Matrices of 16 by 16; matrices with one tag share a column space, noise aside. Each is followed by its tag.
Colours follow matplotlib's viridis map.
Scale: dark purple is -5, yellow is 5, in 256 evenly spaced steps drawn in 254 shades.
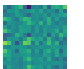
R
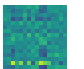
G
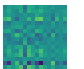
G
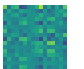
R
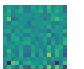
G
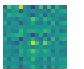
R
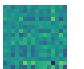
G
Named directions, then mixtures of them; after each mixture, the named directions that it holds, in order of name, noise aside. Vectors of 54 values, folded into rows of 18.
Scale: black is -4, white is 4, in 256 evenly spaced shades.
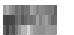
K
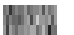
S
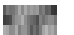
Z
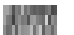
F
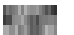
Z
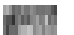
F, K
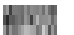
K, S, Z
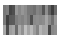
F, S, Z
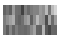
F, S, Z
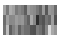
S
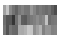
F, K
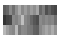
Z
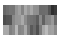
Z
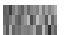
F, S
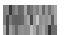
S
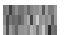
S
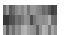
K, S, Z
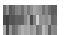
K, S, Z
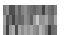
F, S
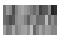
F, Z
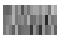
F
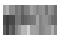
K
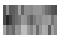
K, S, Z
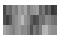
Z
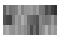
Z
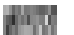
F, K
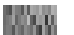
F, S
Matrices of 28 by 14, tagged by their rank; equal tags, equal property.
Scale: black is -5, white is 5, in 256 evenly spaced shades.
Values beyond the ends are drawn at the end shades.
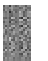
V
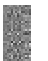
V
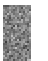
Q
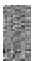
V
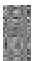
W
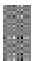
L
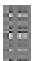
L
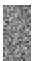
Q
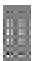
L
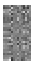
V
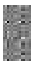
W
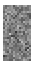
Q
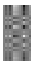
L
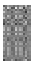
W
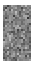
Q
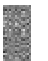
V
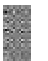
W
